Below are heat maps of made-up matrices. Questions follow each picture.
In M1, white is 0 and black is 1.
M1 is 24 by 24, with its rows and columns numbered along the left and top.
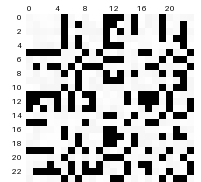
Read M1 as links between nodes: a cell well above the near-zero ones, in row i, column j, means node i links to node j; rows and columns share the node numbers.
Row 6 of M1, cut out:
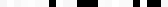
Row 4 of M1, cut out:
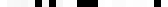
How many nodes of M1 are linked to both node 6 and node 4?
5
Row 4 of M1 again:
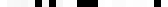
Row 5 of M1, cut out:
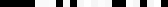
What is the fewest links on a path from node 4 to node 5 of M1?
1
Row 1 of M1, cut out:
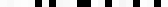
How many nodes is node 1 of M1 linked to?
7
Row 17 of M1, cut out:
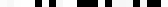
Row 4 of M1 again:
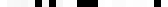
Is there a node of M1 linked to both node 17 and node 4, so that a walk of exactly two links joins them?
yes
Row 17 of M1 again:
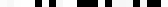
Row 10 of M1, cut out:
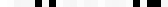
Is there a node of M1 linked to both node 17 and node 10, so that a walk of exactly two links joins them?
yes
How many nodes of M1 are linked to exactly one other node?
0
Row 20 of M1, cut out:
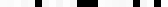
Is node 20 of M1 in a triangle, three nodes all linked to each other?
no
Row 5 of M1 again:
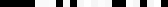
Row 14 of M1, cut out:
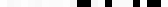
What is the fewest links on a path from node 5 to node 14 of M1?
3
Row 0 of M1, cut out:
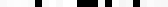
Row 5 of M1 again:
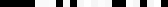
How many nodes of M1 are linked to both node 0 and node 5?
0
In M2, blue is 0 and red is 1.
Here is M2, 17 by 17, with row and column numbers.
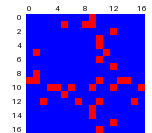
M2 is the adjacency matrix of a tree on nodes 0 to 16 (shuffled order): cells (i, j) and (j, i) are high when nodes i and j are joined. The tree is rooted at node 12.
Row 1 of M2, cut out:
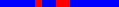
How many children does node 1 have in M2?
2
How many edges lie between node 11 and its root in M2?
5
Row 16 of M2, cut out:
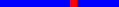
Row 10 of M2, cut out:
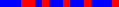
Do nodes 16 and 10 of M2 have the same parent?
no
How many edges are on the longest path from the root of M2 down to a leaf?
5
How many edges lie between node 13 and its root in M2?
3
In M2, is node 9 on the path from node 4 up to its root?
no
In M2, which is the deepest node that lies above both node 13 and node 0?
9
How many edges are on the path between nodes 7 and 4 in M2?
3
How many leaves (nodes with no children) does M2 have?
12
